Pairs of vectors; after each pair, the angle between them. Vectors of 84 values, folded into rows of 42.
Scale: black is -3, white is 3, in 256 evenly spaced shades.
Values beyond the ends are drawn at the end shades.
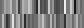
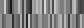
partly opposed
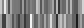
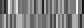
partly opposed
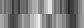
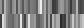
orthogonal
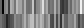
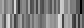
partly opposed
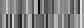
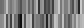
nearly parallel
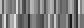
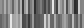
partly aligned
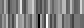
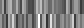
nearly opposite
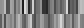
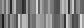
orthogonal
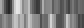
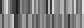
partly opposed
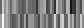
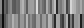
nearly opposite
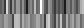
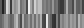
partly aligned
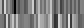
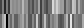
partly opposed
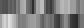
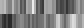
nearly opposite
